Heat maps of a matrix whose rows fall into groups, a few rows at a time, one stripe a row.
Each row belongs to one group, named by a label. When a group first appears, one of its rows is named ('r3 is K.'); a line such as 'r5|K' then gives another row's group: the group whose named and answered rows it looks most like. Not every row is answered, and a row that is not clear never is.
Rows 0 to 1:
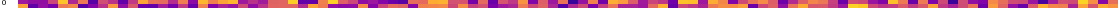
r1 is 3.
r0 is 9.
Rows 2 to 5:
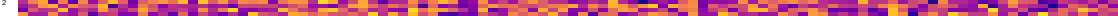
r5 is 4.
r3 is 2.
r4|9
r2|9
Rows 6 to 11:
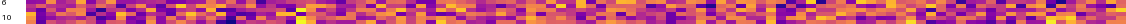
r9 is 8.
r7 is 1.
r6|2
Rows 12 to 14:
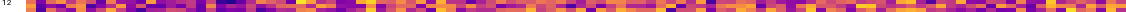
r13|3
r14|2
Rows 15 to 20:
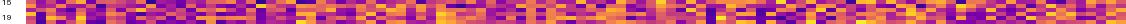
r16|4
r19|1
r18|2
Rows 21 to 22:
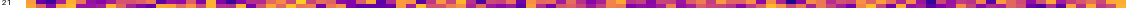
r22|9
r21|3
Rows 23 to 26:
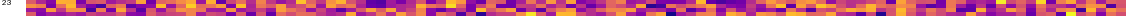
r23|9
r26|4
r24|9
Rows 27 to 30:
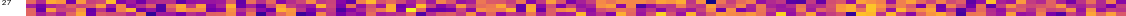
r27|2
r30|3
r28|8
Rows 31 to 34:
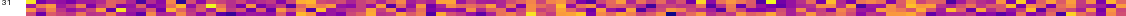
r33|8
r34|2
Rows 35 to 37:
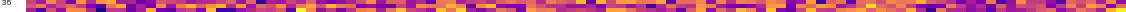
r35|2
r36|9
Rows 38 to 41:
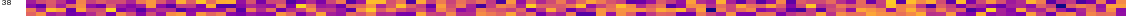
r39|2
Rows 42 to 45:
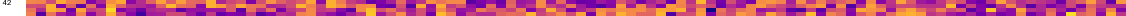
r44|2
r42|9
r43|9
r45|2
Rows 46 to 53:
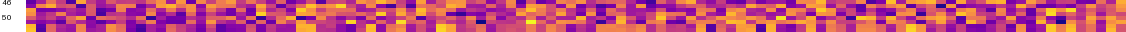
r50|3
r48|4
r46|1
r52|2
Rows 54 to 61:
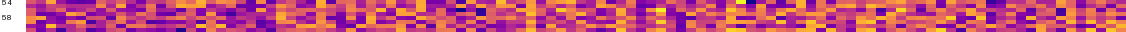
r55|8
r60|1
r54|8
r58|8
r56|4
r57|3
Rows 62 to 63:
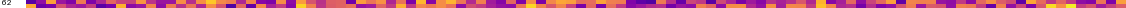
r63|4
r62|1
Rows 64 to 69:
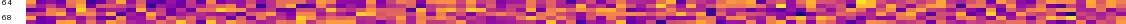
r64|3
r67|2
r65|3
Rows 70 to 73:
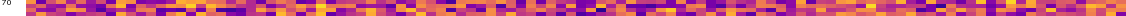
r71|9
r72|3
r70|8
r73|8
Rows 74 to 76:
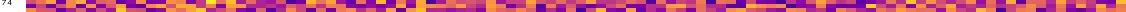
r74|1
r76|8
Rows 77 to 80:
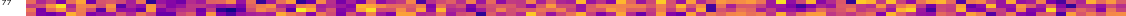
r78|2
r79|2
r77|3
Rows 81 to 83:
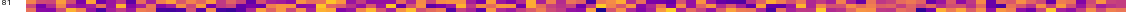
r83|3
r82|8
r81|9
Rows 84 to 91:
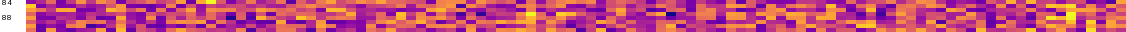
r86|9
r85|4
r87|4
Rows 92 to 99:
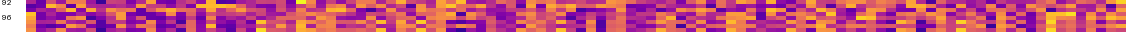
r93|1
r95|4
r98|3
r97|4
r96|3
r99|4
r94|9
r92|2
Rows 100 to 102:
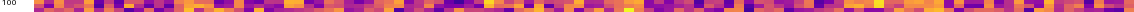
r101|8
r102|1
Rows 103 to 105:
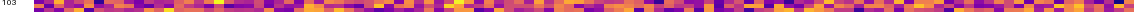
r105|9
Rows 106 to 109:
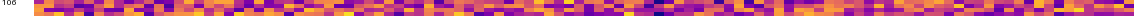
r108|4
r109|9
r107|8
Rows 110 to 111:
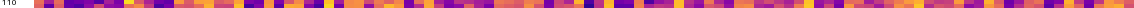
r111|8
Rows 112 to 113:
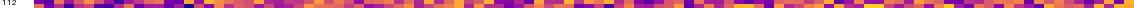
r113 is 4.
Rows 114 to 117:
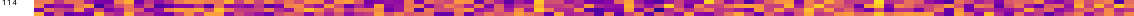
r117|8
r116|9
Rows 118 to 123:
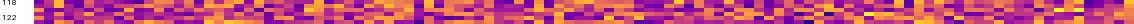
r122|8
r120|4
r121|2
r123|1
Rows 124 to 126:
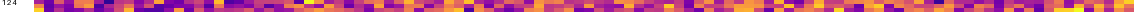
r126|4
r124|2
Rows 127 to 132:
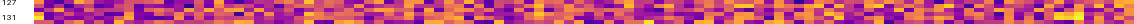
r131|4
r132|9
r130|4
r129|1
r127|3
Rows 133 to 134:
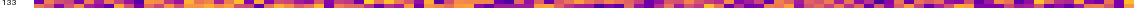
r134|9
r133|1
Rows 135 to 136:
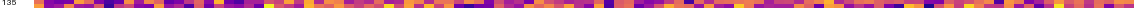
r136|4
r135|3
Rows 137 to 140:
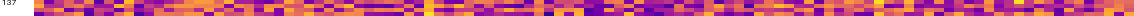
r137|8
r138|9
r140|9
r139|8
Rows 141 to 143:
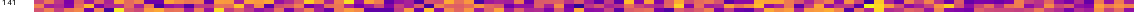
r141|9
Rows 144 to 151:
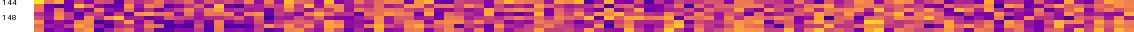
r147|1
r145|3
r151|3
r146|8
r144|8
